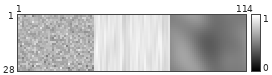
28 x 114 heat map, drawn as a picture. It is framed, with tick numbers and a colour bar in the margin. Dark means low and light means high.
It is made of 1 by 3 panels. Panel 1,1: high, fine-grained. Panel 1,2: very high, streaked downward, faint in contrast. Panel 1,3: middling, smooth.
